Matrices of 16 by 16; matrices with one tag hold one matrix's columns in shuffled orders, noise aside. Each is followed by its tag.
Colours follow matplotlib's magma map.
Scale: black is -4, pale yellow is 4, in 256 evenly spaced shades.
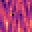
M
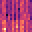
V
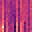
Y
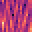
M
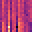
Y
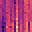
Y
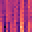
Y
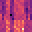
V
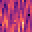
M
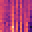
Y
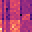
V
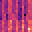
V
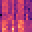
V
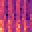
V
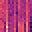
Y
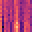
Y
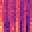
Y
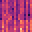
V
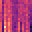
Y
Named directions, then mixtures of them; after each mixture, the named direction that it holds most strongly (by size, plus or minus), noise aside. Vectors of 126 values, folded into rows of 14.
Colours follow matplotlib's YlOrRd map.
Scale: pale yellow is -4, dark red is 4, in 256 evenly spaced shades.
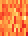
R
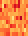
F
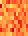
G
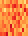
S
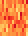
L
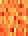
R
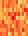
S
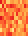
G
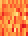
R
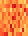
S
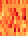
R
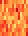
L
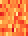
R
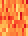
L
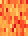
L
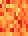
G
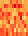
R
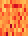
S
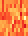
R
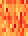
L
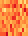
S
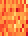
L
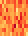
L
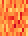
L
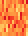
L
